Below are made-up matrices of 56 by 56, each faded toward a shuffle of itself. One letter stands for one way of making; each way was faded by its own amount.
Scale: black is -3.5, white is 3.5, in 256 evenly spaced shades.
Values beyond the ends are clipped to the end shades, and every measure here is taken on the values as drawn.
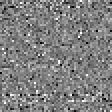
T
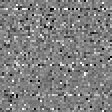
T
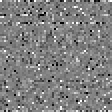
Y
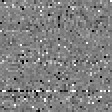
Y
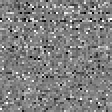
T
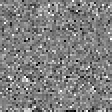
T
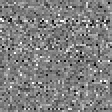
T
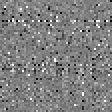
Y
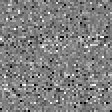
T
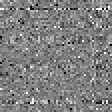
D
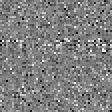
Y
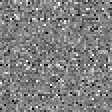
T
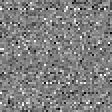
T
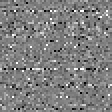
D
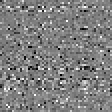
D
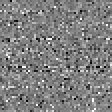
T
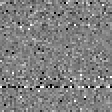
T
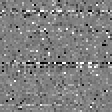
D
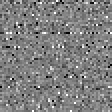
T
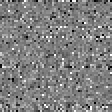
T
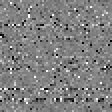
Y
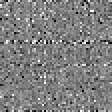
D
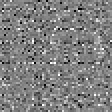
D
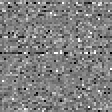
D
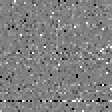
Y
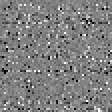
Y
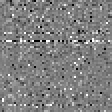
D
